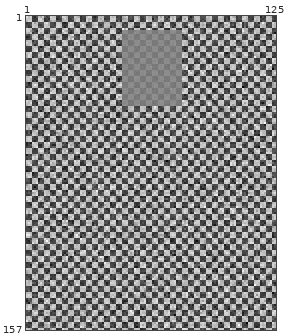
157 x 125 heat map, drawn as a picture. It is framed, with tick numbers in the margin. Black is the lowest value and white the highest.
Slope: none. Grain: checkered. Mirror symmetry: none. Calmest part: top middle. Odd patch: calmer, in the top middle.
